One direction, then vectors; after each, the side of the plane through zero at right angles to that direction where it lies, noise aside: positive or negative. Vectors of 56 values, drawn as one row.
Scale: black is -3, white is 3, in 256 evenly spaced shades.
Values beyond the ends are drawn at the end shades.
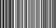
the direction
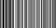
positive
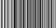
negative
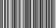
negative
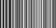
positive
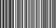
positive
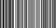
positive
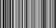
positive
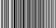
negative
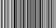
negative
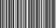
positive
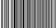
negative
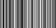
positive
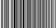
negative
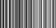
positive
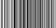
negative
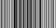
negative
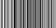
negative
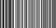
positive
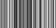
negative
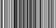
negative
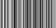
negative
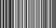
positive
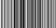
negative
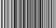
negative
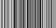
negative
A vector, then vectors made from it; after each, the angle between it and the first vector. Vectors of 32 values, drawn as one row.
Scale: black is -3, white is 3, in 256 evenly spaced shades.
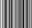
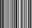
partly opposed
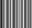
nearly opposite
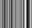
partly aligned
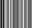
nearly opposite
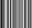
nearly opposite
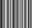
nearly opposite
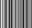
nearly parallel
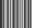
nearly opposite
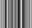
partly aligned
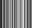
partly opposed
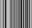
partly aligned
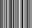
orthogonal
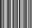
partly opposed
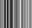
orthogonal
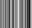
orthogonal
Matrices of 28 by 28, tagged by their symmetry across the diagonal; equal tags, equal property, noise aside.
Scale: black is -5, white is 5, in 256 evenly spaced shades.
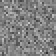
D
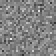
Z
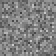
Z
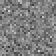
D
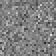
D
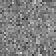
D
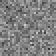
Z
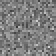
D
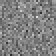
D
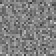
D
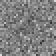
Z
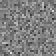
Z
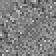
Z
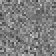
D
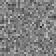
D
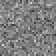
D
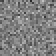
D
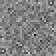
Z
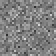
Z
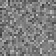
Z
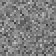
Z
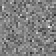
D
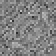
Z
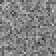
Z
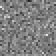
D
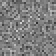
Z
